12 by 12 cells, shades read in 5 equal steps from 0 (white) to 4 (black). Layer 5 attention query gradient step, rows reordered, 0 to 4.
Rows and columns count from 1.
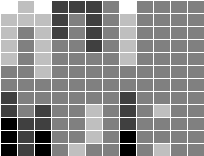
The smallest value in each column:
0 1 0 2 1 1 2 0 2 1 2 2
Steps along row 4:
up down up same up down down up same same same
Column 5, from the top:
3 2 2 2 2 2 2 2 2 2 2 1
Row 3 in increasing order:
1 1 1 2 2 2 2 2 2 2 3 3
